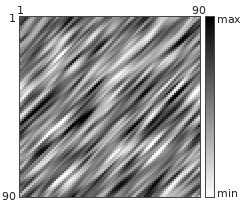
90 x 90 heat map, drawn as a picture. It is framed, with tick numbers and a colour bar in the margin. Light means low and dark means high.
Slope: none. Seam: none. Mirror symmetry: none. Histogram: bell-shaped. Grain: diagonal, up to the right. Odd rows or columns: none. Average level on the scale: 50%.
